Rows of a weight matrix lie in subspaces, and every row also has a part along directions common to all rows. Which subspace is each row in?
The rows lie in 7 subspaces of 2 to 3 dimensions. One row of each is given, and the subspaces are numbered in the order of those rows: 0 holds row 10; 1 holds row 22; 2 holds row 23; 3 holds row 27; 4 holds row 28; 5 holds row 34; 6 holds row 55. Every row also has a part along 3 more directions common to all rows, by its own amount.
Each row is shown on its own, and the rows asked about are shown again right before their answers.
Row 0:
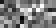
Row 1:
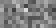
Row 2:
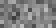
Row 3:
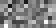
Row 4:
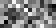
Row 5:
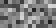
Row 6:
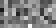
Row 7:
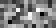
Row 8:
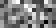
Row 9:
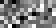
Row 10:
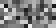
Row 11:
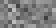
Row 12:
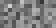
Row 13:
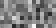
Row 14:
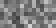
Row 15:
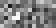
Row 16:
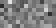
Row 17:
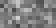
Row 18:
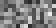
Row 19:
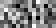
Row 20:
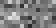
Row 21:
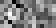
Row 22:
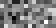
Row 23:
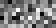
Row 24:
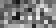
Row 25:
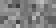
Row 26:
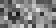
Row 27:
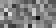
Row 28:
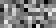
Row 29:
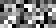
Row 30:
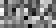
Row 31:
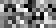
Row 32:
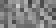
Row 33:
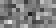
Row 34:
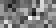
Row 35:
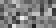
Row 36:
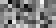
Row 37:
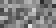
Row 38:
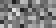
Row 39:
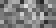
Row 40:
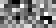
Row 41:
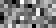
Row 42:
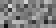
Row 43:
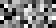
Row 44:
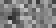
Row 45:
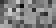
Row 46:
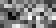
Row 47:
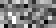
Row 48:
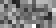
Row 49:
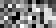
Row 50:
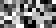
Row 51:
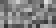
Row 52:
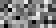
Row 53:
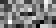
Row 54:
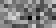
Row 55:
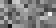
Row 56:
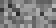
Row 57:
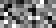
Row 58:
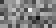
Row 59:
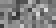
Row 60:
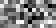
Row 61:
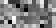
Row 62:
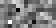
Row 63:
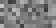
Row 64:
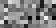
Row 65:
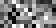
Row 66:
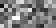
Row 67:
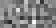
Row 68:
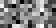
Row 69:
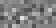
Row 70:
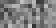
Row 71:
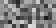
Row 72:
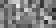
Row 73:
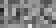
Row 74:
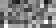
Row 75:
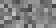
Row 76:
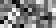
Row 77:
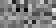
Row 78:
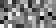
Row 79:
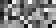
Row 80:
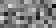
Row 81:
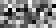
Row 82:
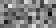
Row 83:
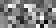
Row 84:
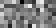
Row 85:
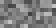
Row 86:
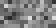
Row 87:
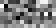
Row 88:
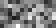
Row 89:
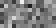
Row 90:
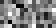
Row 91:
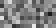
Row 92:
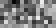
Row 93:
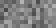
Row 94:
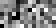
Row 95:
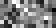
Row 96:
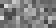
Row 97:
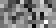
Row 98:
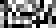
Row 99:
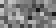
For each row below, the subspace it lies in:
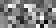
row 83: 4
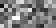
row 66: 3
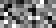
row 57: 3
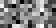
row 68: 3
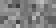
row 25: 3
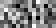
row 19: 3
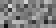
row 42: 1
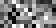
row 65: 1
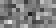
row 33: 2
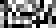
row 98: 1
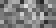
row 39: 4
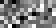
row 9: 5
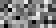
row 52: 1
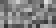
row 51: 1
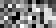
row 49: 3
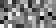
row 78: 6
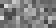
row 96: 0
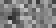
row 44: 0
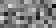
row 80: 5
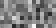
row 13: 5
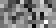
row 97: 4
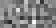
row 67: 2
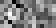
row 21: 2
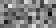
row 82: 4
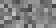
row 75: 0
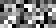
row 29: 4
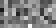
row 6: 5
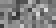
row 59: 6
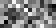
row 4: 4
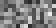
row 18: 3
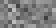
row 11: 1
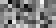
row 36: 1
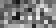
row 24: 6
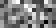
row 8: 4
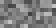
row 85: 2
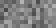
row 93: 3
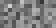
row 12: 3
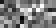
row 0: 5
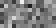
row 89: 3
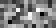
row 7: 2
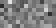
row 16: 6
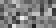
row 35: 5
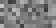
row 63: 6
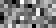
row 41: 3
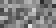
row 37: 5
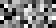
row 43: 0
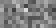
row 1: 4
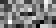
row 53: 1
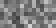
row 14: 0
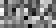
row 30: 5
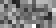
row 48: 4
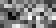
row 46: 0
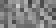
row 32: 6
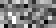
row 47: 1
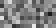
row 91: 6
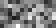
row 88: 0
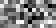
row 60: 4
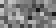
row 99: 5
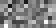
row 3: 1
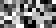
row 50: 0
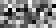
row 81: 2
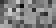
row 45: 2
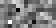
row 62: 2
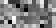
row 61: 1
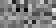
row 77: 2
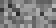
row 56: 5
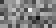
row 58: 5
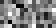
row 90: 2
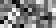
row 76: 6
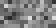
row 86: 0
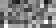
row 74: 1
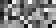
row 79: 2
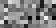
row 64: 0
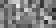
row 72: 6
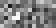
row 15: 3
